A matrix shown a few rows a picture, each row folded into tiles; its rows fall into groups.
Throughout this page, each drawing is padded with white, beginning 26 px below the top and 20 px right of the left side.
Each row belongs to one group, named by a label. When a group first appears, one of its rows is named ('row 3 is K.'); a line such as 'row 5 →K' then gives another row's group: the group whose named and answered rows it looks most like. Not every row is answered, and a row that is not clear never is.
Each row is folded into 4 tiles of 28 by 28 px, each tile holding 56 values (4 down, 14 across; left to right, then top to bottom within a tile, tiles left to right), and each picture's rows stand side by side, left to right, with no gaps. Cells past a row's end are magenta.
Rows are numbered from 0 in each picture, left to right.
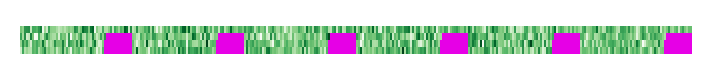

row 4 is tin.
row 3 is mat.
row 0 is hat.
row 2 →hat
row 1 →mat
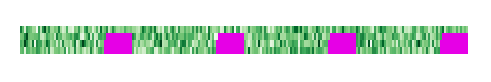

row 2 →mat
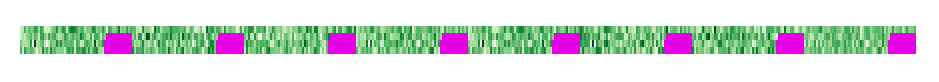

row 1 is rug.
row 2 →hat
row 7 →mat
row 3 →mat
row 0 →mat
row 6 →rug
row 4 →mat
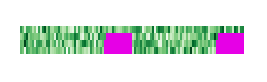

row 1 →hat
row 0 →tin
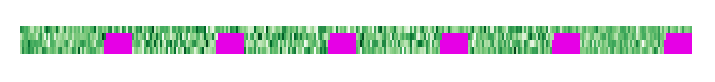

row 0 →hat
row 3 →tin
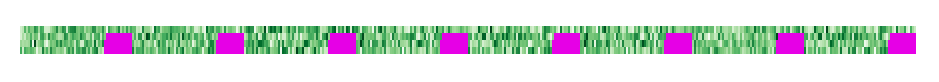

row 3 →tin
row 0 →mat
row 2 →hat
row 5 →tin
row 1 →rug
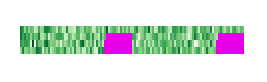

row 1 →mat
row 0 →tin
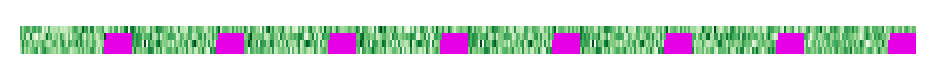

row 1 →tin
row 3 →tin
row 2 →tin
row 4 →tin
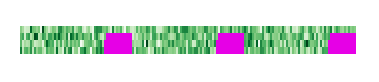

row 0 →rug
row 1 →mat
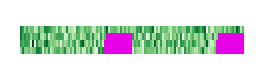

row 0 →tin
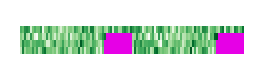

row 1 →hat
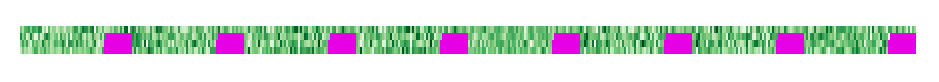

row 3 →mat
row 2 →mat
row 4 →mat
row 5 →tin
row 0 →hat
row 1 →tin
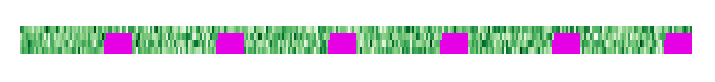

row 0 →hat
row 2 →rug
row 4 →hat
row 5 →hat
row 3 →mat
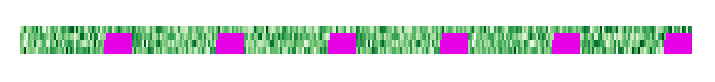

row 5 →hat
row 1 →tin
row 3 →tin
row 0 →mat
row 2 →rug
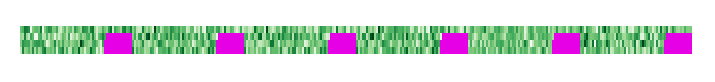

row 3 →rug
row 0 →hat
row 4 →mat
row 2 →rug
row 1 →rug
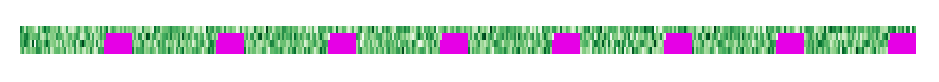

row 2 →rug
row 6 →rug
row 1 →rug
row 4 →rug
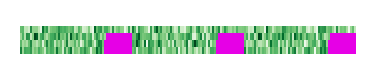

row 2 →rug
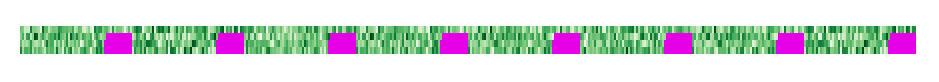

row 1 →hat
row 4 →rug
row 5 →mat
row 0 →rug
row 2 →hat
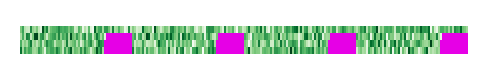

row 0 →rug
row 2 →mat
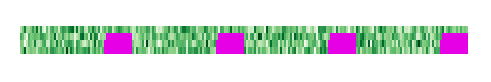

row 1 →mat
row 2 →rug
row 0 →mat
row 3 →tin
